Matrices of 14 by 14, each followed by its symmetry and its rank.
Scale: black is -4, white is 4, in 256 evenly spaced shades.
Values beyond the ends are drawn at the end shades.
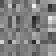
neither, rank two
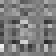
neither, rank two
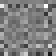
neither, rank two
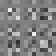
symmetric, rank two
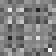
symmetric, rank two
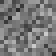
symmetric, full rank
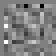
antisymmetric, rank two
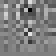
neither, rank two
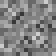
symmetric, full rank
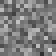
symmetric, full rank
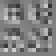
antisymmetric, rank two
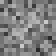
symmetric, full rank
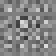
symmetric, rank two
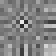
symmetric, rank two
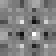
symmetric, rank two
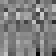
neither, rank two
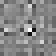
symmetric, rank two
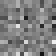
antisymmetric, rank two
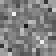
symmetric, full rank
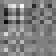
antisymmetric, rank two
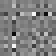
antisymmetric, rank two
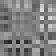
antisymmetric, rank two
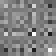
symmetric, rank two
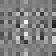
neither, rank two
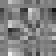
antisymmetric, rank two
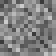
symmetric, full rank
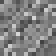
symmetric, full rank
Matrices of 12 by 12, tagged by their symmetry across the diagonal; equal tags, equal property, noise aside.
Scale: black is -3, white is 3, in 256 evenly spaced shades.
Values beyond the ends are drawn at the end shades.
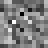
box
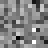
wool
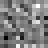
box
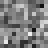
box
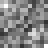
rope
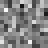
wool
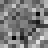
rope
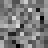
wool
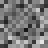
rope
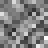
rope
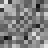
rope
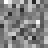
wool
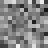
wool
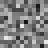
box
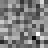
box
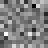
box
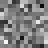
box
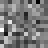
wool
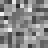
rope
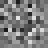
rope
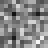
rope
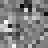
box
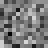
wool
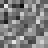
rope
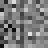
wool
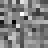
box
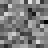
wool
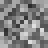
rope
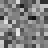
box
